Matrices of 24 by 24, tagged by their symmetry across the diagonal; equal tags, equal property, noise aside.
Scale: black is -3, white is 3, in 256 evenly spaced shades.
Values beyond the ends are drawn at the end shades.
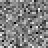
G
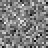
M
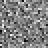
G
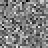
G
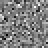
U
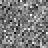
G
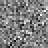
U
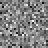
G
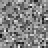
M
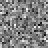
G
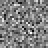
U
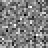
U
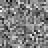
U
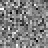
G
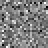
U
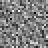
U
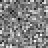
M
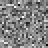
G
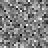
U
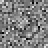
M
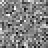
M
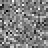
G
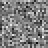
U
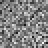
M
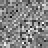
M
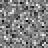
M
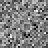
M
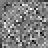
M
